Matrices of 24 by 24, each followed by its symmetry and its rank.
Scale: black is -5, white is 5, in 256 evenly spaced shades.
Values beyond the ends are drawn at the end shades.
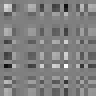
symmetric, rank one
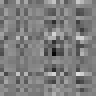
neither, rank two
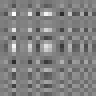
symmetric, rank one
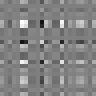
symmetric, rank one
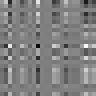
neither, rank one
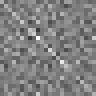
symmetric, rank five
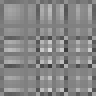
symmetric, rank one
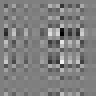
neither, rank one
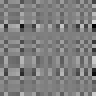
neither, rank one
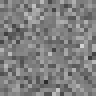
antisymmetric, full rank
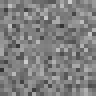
antisymmetric, full rank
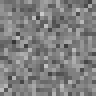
antisymmetric, full rank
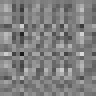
neither, rank two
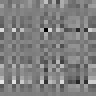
neither, rank two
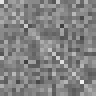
symmetric, rank five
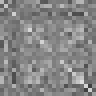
symmetric, rank five
